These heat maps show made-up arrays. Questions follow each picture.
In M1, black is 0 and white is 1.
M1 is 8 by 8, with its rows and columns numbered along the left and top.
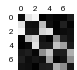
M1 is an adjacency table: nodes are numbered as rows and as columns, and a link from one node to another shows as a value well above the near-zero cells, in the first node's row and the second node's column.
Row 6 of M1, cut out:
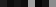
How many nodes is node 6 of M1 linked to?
2
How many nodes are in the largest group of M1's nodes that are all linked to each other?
2
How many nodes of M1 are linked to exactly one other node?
0
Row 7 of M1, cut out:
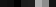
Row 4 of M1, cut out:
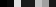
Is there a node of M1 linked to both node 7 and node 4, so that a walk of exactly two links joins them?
yes
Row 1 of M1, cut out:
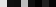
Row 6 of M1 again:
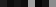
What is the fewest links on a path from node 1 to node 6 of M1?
4
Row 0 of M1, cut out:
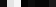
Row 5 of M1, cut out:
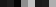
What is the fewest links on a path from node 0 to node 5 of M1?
3
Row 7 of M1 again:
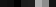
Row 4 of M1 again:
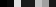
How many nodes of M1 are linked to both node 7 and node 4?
2
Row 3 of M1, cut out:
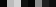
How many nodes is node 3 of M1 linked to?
3
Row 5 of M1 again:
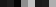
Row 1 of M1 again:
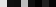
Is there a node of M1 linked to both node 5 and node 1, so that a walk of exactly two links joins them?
yes
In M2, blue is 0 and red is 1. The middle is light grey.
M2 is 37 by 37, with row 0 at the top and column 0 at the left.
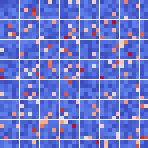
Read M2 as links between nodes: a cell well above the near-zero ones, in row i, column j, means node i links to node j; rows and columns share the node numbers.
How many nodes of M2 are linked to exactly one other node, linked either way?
4
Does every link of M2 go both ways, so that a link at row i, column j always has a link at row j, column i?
yes
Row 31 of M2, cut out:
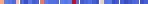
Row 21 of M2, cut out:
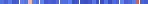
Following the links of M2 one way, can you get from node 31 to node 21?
yes
